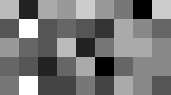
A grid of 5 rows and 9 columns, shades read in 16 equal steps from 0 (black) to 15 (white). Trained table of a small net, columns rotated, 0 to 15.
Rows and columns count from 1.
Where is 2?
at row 1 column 2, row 3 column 5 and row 4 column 3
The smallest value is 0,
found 2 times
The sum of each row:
72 63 68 51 64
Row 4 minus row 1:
-5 3 -8 -3 -2 -9 -1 8 -4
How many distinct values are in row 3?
8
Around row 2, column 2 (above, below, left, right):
2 6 5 5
